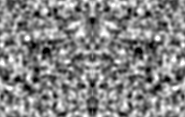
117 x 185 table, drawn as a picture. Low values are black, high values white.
No overall slope runs across the table. The values follow a bell shape. Overall the values sit about 50% of the way up the scale. No lone cell stands out from its neighbours. It is mirror symmetric from left to right. The texture is blotchy. There is no seam.
